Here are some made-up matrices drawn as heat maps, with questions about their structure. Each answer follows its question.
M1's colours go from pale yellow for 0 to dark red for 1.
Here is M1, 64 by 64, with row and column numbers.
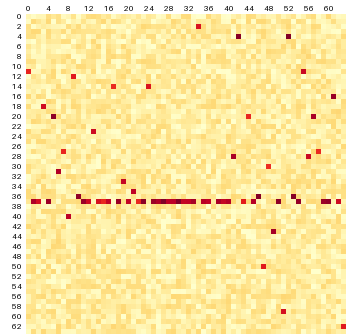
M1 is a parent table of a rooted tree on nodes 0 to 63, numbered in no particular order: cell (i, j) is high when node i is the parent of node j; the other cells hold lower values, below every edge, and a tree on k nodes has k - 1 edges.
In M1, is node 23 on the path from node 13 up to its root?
yes
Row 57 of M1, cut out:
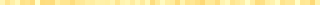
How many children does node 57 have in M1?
0
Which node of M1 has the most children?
37
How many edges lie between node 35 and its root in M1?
1
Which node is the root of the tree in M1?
37
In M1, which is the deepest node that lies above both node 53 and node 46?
36
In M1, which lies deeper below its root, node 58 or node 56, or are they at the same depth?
the same depth
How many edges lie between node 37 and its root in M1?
0
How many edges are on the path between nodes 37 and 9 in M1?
2
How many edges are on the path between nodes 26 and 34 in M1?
3
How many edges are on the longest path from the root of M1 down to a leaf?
2
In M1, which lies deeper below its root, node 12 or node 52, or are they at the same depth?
node 52
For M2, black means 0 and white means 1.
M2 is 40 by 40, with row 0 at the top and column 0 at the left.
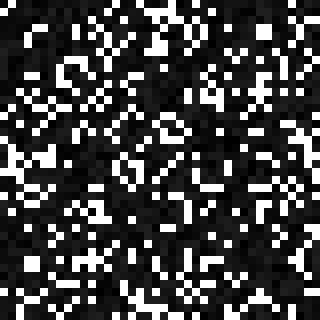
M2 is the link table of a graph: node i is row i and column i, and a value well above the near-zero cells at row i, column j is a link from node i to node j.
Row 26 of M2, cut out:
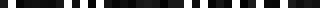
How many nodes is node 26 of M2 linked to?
9
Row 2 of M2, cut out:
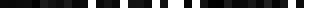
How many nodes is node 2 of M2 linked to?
9
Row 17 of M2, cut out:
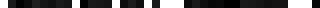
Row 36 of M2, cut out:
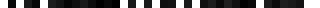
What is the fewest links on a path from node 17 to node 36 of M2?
1
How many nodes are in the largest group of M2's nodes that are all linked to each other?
6
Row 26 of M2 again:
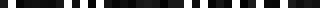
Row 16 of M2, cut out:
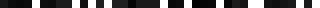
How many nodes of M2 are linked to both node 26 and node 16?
2
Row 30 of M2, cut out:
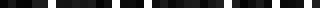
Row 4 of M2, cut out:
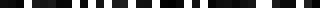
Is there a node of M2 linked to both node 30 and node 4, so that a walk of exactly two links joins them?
no
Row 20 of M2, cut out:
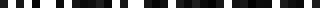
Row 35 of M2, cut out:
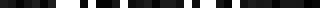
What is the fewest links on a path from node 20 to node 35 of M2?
2
